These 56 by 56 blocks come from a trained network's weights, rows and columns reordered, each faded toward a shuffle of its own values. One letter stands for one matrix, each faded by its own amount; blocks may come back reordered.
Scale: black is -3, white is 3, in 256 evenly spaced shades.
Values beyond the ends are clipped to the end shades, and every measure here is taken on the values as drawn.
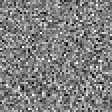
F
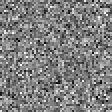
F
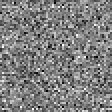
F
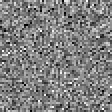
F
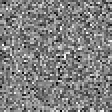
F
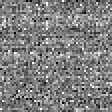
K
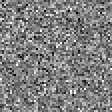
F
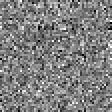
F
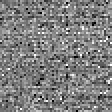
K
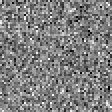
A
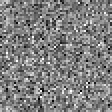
F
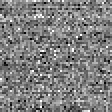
K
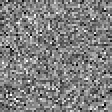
A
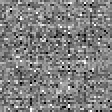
K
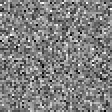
F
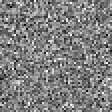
A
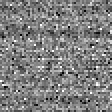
K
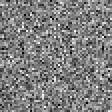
A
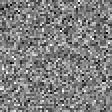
A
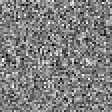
F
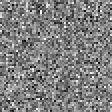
F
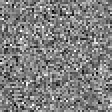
A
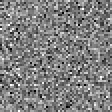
F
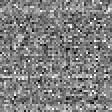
K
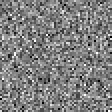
A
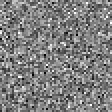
A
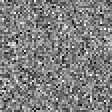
A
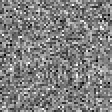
A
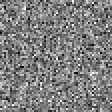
A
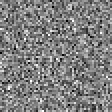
A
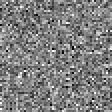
F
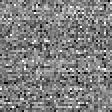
K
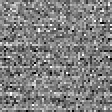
K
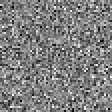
F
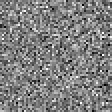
A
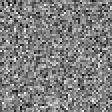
A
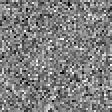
A
